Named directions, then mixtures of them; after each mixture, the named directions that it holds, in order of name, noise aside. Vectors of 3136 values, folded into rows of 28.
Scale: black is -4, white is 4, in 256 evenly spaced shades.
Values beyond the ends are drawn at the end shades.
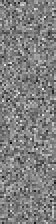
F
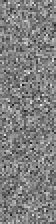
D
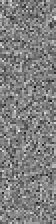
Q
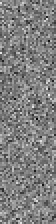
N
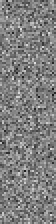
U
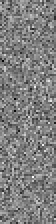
N, Q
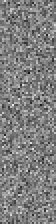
D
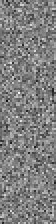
F, U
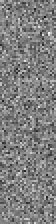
F, U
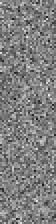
N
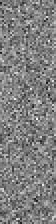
N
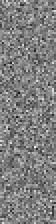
F, U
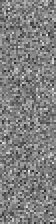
D, U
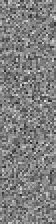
D, Q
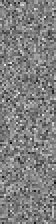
F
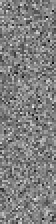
N, U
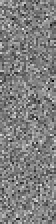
N, Q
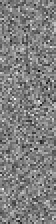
D, N
